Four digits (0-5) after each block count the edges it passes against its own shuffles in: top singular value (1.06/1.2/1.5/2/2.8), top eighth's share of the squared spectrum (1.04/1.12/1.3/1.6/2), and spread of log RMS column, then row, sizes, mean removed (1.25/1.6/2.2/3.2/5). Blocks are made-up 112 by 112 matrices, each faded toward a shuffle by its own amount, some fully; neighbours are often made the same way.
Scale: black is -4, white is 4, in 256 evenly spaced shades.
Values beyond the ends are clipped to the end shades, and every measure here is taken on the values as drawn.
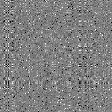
5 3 2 2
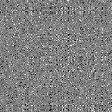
5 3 2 2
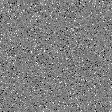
3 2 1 0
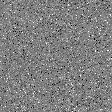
2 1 0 0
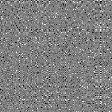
5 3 2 2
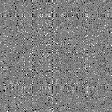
5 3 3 2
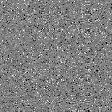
4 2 1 1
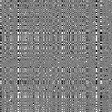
5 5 4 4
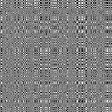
5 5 4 4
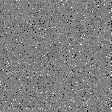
3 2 1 0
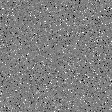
0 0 0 0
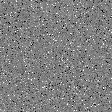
2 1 0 0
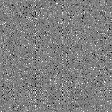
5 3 2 2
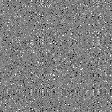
4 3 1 1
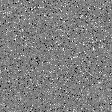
0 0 0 0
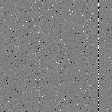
5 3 1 0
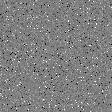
0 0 0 0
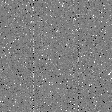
3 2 1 0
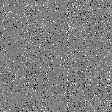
4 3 2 0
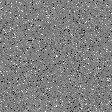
1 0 0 0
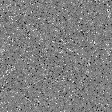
1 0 0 0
